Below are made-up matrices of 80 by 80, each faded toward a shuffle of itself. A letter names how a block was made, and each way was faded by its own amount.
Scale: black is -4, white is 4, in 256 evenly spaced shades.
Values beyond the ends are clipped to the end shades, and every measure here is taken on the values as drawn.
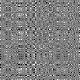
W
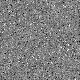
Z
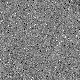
Z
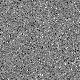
Z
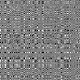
W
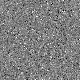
Z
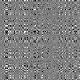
W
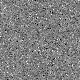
Z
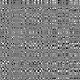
W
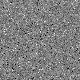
Z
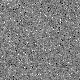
Z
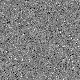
Z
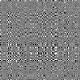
W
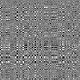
W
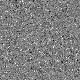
Z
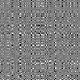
W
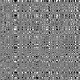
W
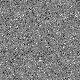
Z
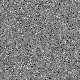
Z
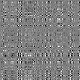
W
